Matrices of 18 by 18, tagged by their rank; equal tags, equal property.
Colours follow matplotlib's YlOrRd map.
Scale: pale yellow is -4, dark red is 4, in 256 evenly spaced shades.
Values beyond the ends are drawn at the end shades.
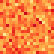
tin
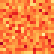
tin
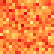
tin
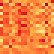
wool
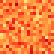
tin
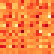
wool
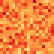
tin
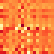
wool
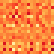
wool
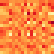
wool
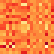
wool
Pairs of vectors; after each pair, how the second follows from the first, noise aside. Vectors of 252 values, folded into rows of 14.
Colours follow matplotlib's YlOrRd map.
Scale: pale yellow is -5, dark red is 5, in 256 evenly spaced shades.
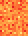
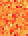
shuffled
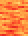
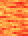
wrapped around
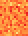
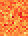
shuffled
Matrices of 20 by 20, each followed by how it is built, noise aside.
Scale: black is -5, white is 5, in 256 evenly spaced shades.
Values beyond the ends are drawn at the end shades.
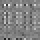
low rank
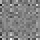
low rank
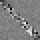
banded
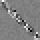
banded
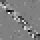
banded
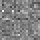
low rank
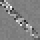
banded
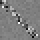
banded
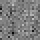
low rank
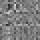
low rank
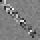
banded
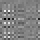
low rank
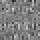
low rank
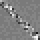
banded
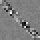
banded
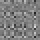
low rank
